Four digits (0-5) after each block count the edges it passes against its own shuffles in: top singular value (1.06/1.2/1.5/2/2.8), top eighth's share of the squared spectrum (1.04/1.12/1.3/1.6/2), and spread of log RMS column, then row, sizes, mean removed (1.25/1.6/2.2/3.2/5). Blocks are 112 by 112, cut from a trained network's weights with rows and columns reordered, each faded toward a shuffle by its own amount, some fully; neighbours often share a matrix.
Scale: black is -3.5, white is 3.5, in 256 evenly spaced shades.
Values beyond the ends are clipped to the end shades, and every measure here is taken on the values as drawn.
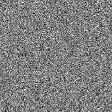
3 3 2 1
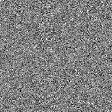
3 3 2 2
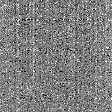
3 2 0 3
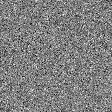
0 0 0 0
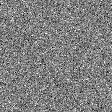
1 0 0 0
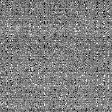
3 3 3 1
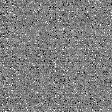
2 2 2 0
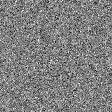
1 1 0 0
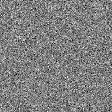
2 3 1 1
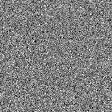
2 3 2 1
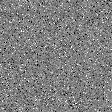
0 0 0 0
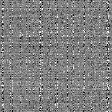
4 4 4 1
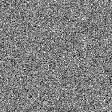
2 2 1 0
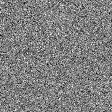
1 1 0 0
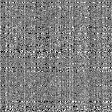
4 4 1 4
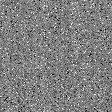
0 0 0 0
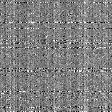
4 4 0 4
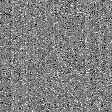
2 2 0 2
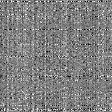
4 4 0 4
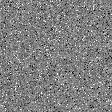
0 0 0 0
